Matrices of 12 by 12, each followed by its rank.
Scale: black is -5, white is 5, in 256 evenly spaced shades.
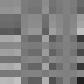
one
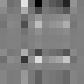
one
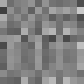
two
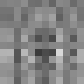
two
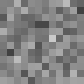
full rank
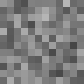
full rank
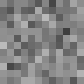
full rank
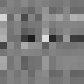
two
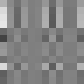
one
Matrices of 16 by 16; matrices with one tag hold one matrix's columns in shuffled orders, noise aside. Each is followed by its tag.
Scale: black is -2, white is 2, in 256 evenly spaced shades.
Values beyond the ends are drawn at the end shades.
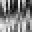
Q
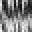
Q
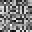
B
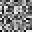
B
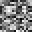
B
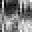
Q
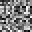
B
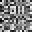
B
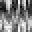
Q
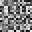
B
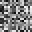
B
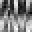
Q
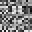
B
